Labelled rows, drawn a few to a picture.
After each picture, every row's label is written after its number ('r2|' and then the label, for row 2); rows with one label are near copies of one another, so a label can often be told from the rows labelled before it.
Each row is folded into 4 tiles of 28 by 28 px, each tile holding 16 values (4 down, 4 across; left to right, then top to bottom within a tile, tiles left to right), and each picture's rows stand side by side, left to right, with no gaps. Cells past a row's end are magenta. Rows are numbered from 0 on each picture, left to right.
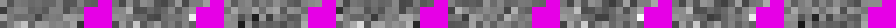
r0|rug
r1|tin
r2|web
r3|rug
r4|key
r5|tin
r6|tin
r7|web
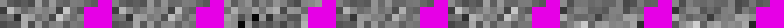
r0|key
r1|key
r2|web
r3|key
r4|key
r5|rug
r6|rug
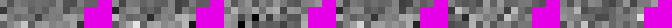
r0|rug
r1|rug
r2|web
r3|rug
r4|key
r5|tin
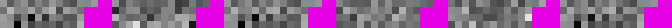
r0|web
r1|rug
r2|web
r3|key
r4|tin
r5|web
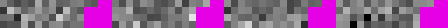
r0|key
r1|tin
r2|rug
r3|web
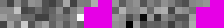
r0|tin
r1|web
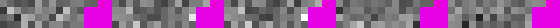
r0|key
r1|tin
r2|tin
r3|rug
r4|web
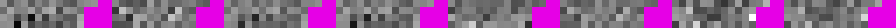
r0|web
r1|key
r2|web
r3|web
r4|rug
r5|key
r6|tin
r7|tin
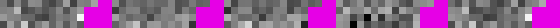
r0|tin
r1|rug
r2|rug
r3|web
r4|tin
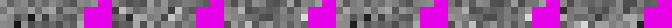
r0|web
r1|key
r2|tin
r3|web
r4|tin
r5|rug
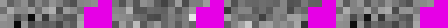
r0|web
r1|tin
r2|rug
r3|web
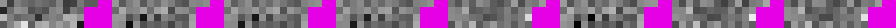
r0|rug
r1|web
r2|web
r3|web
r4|tin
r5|web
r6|tin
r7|tin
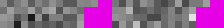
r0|web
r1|tin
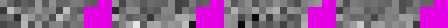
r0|key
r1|rug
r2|web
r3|rug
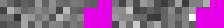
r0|key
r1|tin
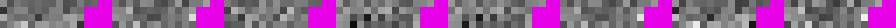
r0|rug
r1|tin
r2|key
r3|web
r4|web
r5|tin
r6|rug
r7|tin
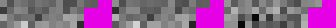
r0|rug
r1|rug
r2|web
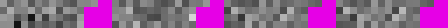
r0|web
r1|tin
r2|key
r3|key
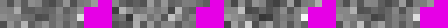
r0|tin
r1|key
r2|tin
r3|tin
